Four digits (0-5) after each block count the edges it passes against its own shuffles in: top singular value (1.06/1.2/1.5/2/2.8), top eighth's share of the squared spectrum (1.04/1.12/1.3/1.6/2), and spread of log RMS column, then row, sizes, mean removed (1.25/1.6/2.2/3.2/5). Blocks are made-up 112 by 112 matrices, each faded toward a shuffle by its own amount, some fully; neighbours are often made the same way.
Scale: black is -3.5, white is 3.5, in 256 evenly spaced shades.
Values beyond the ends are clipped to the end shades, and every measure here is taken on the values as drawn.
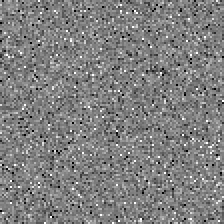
0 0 0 0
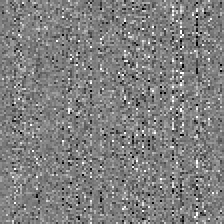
2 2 4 0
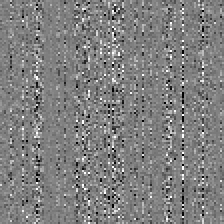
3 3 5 0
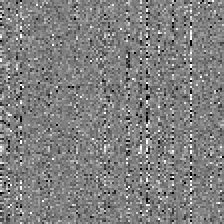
4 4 4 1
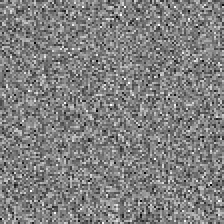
3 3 1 1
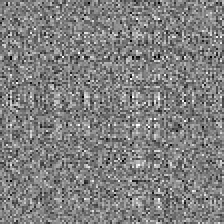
4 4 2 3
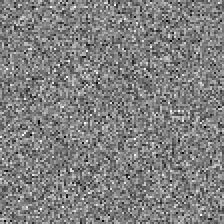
2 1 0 0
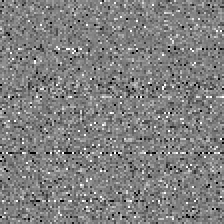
2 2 0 3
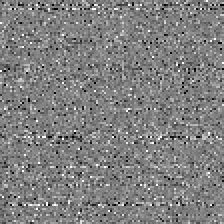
2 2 0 3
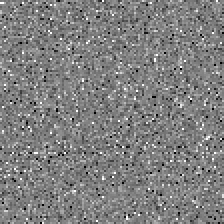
1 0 0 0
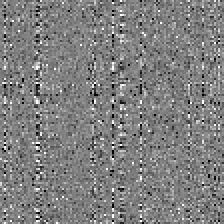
5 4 4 2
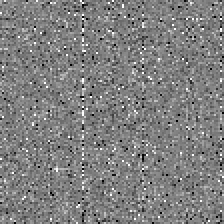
4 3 2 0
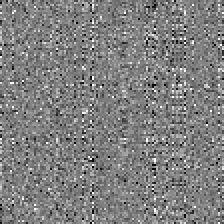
4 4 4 2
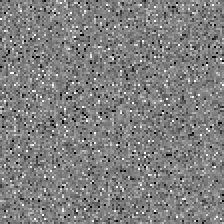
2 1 0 0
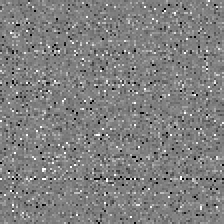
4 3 1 2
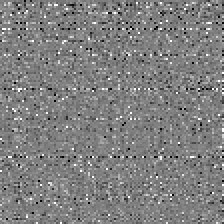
4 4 2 3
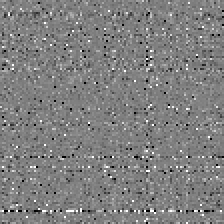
4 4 2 3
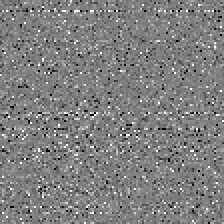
4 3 1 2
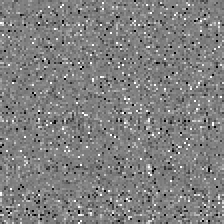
3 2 1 2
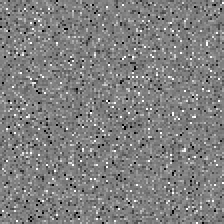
1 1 0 0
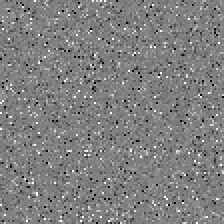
1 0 0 0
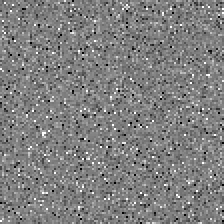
0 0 0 0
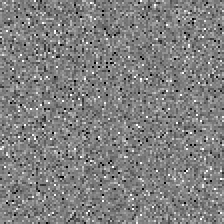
2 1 0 0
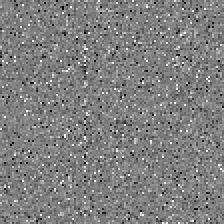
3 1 1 0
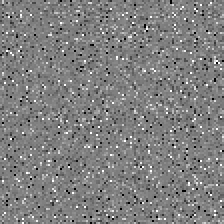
3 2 1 0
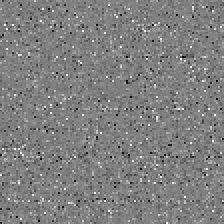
1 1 0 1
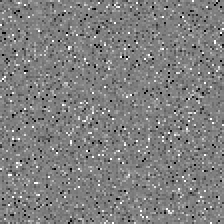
0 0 0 0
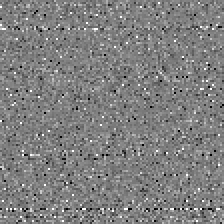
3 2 0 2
